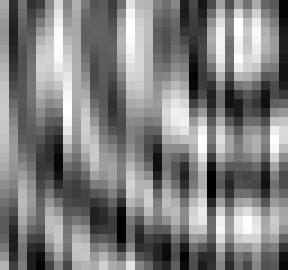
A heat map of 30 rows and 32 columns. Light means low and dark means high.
Average level on the scale: 50%. Rings: centred on the top right. Slope: none.
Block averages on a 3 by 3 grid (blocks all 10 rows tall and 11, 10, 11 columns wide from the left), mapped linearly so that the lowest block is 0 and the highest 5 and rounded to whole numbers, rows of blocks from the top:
0 0 2 | 1 1 3 | 4 5 1
